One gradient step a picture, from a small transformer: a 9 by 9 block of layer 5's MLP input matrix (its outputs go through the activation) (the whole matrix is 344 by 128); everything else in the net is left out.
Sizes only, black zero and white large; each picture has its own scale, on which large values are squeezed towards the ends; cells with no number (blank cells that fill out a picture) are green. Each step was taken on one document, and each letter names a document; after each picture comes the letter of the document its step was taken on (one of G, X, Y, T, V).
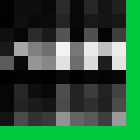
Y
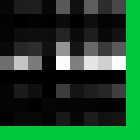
Y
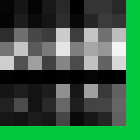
Y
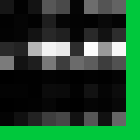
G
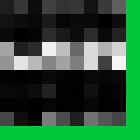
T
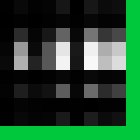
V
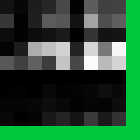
G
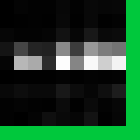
Y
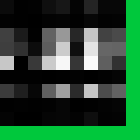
V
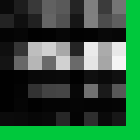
G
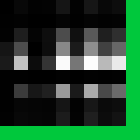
V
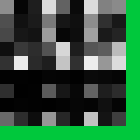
T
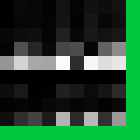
Y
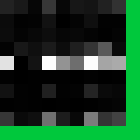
T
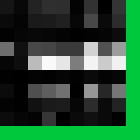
G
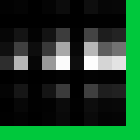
V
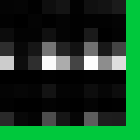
T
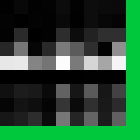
Y
